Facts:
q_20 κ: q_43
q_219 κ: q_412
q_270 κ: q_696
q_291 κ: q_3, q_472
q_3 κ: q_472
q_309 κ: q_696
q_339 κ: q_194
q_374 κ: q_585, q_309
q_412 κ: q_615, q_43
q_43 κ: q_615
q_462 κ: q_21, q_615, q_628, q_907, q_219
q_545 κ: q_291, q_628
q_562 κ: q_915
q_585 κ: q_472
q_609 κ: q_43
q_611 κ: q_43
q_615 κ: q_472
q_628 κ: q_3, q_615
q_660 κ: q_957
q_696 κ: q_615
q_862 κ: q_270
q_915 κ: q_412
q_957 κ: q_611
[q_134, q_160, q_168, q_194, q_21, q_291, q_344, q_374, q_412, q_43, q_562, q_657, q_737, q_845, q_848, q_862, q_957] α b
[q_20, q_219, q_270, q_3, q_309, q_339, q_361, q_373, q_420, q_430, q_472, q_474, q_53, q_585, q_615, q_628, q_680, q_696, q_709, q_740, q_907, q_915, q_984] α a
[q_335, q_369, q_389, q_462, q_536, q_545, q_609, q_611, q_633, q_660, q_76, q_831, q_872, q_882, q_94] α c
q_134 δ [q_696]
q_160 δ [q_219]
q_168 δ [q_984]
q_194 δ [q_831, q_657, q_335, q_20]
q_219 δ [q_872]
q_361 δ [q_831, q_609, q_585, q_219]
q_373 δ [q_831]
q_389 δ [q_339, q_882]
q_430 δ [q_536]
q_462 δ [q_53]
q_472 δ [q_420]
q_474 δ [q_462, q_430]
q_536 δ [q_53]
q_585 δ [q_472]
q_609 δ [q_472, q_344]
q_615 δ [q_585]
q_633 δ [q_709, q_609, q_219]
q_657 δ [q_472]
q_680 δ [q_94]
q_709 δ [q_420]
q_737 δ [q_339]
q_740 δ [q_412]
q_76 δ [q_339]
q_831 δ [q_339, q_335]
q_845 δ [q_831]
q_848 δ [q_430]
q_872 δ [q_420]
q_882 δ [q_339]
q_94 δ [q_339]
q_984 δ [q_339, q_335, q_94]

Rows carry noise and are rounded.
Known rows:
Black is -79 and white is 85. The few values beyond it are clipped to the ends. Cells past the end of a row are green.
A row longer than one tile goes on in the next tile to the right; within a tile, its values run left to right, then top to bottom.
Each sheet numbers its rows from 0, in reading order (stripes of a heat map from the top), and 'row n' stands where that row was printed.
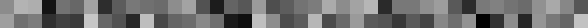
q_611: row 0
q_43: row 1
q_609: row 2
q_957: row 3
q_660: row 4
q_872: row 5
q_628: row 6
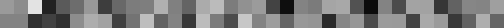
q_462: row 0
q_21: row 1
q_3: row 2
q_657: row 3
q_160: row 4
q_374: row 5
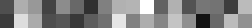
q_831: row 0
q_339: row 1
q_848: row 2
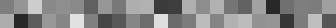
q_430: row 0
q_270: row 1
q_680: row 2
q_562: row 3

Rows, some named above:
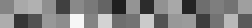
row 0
q_474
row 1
q_194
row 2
q_562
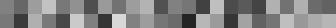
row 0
q_3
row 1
q_20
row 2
q_615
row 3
q_373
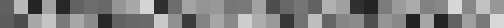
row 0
q_361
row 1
q_696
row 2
q_740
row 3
q_134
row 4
q_344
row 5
q_53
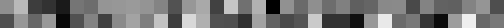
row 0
q_633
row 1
q_907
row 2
q_335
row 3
q_412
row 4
q_219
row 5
q_219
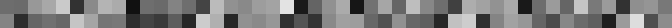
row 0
q_696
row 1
q_611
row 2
q_585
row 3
q_536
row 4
q_291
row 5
q_472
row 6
q_291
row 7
q_709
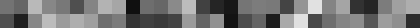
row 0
q_915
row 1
q_611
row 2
q_633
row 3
q_420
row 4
q_344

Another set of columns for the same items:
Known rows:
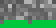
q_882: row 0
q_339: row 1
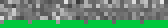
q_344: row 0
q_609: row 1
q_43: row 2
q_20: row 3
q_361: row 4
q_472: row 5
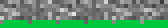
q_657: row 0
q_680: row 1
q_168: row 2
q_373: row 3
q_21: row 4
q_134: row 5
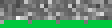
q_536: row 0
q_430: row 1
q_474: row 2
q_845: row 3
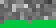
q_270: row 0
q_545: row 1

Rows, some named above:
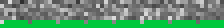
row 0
q_412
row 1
q_219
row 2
q_134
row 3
q_53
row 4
q_344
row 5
q_848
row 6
q_344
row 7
q_3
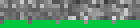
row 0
q_907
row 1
q_628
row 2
q_611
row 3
q_957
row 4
q_344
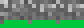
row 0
q_3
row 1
q_696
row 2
q_696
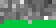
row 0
q_420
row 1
q_462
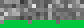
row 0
q_291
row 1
q_740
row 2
q_915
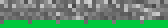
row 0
q_628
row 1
q_219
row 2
q_430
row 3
q_585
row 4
q_696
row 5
q_194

